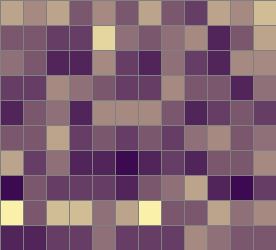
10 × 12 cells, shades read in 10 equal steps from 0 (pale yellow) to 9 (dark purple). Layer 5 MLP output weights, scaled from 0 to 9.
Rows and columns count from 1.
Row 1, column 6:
6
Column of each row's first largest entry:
9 10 3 11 1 4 6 1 2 1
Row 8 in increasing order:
3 5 6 6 7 7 7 7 8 8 9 9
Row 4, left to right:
7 7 4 5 6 7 7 4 6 6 8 5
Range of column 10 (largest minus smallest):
5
